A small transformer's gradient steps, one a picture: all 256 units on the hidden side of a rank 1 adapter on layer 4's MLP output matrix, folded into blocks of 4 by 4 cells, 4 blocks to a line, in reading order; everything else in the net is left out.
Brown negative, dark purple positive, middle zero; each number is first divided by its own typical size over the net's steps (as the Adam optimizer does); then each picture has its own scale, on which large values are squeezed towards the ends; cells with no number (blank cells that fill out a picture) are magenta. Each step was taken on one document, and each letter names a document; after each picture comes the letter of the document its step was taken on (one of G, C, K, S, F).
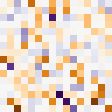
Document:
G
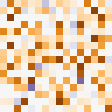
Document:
G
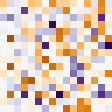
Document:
G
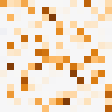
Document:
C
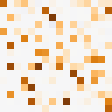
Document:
C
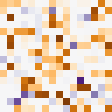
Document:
G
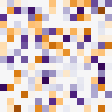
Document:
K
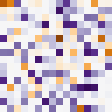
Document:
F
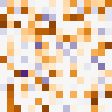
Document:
K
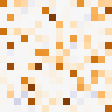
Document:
C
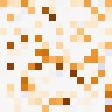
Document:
C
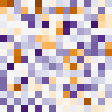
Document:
F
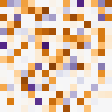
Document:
K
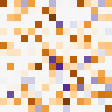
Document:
C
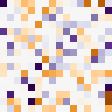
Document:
C
